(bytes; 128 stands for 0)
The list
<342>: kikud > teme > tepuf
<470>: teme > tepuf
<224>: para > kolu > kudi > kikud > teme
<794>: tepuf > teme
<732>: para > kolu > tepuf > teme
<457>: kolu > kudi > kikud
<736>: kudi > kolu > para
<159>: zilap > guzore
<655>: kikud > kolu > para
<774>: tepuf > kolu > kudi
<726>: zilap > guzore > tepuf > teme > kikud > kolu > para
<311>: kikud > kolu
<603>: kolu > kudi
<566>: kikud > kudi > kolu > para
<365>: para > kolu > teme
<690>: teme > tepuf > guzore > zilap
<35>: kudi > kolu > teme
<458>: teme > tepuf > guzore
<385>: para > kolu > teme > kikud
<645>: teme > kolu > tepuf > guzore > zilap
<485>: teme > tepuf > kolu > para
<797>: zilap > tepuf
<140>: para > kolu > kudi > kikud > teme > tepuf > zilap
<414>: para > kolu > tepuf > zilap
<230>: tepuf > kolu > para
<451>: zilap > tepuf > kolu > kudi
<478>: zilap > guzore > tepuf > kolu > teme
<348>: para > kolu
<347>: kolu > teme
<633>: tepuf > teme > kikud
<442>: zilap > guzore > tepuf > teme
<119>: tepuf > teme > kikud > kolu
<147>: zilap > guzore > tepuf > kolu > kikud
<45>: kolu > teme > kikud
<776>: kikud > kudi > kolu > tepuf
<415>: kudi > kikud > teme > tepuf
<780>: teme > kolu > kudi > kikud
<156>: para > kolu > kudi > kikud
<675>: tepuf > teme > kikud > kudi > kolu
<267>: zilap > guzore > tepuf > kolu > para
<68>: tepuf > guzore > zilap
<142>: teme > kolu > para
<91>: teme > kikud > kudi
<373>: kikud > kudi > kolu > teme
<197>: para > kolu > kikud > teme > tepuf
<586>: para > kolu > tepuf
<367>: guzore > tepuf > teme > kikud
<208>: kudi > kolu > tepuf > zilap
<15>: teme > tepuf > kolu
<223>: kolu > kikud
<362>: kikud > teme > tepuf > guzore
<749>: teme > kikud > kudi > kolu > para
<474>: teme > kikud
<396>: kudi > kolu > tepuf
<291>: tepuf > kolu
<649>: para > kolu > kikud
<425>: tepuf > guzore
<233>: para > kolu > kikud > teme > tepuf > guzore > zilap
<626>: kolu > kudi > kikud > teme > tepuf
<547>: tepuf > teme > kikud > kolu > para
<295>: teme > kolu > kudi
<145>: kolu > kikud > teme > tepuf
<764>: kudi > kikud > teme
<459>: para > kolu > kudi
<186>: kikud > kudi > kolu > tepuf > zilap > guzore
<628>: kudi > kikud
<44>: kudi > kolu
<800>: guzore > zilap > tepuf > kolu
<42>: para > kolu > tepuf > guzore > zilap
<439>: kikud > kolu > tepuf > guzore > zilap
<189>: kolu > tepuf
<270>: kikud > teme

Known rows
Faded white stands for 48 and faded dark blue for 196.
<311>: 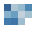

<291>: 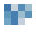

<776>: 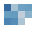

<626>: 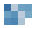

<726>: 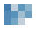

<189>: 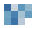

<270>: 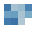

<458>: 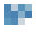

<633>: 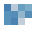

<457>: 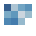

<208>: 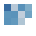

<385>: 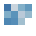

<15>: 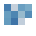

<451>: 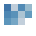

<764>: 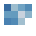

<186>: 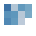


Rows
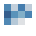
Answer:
<159>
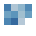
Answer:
<474>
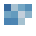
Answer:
<373>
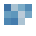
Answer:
<91>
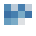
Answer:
<425>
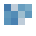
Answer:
<119>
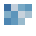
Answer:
<156>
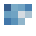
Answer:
<628>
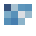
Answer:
<44>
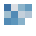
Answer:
<348>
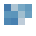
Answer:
<342>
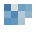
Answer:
<586>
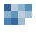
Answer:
<223>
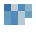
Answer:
<774>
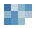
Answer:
<649>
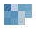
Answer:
<140>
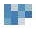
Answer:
<794>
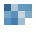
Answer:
<35>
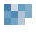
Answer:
<414>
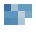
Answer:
<415>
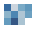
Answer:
<347>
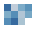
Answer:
<45>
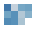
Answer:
<197>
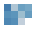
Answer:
<362>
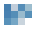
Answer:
<478>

